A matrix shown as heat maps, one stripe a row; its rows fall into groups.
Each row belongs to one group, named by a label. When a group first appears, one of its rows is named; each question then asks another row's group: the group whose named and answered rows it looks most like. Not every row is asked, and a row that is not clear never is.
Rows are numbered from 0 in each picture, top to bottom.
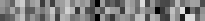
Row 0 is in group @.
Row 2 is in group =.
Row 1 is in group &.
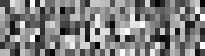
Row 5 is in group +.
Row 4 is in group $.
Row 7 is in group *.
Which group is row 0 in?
+
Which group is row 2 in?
*
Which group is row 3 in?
$
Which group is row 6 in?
=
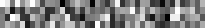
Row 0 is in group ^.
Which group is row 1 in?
*
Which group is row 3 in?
&
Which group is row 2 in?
+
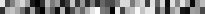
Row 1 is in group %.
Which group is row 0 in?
$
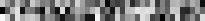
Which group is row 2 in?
^
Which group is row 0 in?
@
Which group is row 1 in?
%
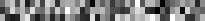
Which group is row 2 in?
$
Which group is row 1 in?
+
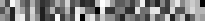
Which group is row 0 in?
+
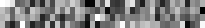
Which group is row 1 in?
@
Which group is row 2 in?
^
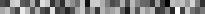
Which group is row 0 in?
+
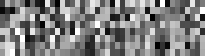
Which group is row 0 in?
%
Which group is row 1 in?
=
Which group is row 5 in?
&
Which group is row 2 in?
+
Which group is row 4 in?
@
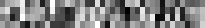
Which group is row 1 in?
^
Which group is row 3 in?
%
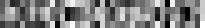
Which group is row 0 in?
=
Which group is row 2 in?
%
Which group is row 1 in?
%
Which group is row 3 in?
=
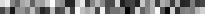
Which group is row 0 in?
^
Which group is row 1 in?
=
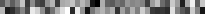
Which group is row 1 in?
+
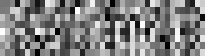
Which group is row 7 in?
*
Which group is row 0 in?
$
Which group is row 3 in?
*
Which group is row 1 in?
%
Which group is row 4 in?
^
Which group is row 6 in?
$
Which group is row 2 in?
@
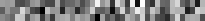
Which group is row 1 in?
$
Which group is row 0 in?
*
